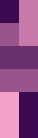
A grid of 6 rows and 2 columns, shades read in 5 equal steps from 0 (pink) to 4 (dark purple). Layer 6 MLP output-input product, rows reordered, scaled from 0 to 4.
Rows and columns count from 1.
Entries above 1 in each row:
1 1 2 2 1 1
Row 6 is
0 4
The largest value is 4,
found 3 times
